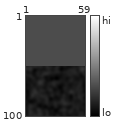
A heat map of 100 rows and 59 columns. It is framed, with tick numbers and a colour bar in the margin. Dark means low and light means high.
The table splits into 2 rows of 1 panel. Panel 1,1: low, flat. Panel 2,1: very low, blotchy, faint in contrast.
